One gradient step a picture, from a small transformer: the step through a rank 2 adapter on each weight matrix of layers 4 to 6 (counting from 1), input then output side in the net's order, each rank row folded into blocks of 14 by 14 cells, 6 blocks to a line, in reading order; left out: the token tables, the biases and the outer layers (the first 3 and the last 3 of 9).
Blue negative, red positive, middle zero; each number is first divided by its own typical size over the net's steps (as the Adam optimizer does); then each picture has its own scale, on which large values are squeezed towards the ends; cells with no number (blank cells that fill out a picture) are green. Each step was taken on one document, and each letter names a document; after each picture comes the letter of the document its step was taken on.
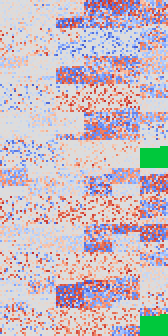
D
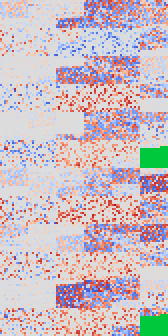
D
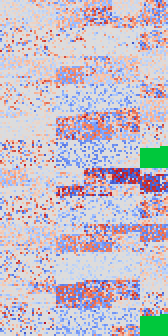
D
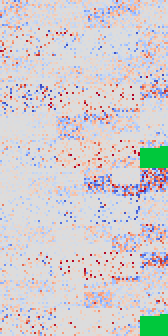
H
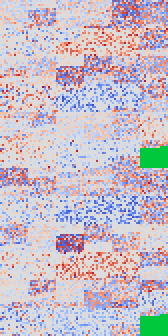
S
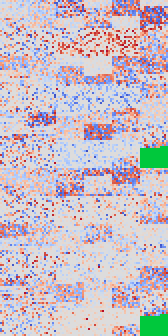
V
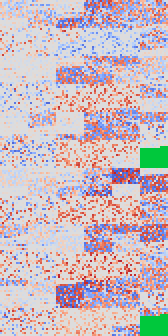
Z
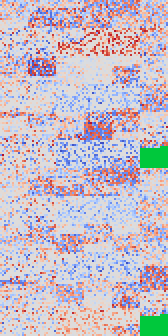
V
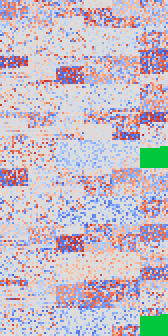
D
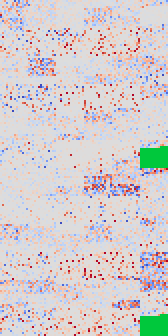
H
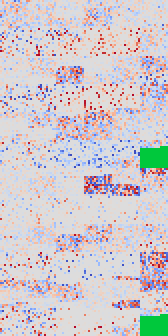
H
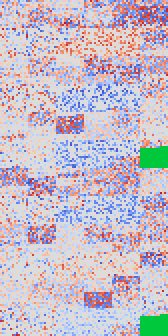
S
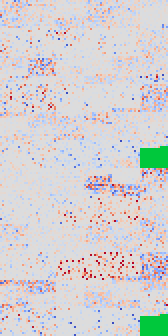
H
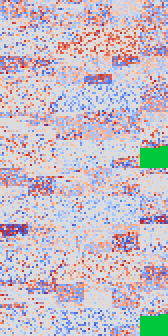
V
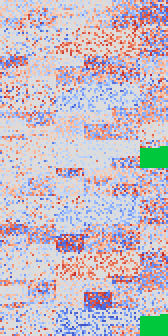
S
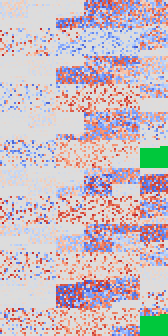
Z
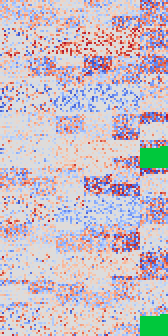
S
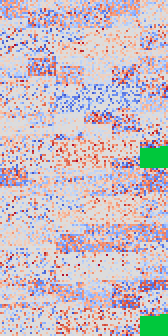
V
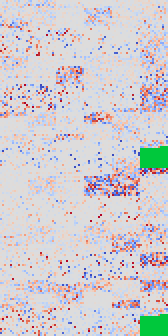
H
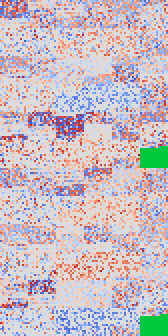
V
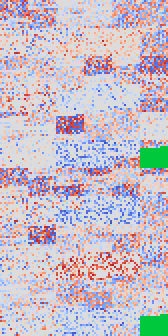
S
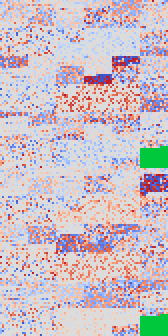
D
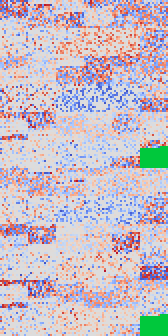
S
